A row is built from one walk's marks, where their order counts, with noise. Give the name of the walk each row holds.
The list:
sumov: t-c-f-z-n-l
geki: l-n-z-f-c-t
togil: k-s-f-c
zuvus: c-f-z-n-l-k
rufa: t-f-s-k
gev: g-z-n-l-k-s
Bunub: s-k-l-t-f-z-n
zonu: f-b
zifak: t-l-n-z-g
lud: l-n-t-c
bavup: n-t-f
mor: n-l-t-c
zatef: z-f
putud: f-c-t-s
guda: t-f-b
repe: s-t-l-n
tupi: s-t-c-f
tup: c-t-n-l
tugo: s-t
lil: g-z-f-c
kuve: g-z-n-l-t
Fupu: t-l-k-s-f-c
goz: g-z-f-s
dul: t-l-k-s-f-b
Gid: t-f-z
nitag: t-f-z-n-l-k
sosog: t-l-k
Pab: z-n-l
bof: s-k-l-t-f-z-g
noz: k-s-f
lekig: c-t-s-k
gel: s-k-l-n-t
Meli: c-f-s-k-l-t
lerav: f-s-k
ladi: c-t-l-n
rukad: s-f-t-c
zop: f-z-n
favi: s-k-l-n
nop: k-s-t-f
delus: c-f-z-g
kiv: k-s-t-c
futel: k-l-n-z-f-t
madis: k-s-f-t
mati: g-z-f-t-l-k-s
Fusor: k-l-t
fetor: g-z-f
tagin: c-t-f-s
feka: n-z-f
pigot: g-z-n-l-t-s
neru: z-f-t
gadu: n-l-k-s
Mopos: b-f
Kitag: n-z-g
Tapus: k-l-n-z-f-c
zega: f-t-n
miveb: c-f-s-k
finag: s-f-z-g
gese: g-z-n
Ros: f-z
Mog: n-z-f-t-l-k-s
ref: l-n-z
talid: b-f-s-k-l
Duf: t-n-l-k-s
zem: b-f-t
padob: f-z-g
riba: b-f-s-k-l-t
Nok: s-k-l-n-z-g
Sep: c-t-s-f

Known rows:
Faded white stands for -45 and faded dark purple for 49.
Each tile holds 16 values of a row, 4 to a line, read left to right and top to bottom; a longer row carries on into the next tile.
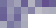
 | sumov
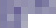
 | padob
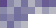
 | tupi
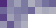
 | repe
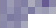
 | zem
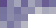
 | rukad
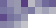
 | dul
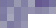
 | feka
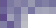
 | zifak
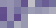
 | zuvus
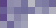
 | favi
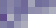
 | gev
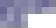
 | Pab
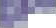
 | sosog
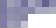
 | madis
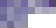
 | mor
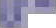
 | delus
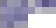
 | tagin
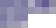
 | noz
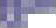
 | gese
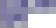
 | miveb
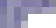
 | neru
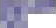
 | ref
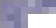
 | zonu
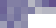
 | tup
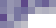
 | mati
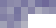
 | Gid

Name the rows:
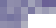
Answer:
guda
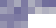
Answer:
putud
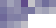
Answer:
riba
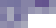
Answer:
fetor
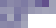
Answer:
goz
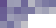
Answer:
gel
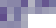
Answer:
Tapus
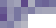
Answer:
nitag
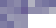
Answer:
gadu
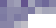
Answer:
rufa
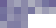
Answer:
zega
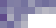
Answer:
pigot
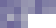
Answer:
Kitag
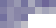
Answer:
nop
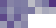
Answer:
ladi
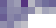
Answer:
Fupu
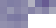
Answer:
Mopos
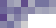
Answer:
bof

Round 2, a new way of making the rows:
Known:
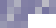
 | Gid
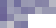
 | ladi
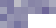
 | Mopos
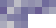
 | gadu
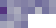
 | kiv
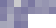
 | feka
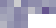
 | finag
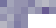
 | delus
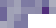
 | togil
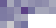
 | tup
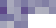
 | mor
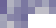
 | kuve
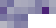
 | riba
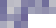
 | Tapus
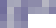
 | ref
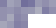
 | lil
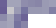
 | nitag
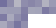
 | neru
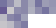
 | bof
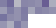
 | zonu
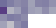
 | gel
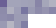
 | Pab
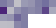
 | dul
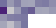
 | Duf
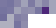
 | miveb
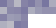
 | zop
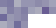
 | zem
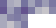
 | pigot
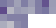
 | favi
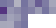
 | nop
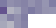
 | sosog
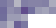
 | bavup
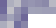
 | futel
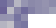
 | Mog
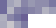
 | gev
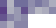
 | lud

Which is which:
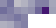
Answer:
talid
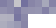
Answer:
goz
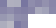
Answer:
gese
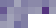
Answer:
madis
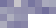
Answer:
zatef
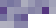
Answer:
Meli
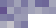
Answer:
repe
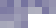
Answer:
tugo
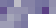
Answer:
noz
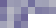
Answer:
zuvus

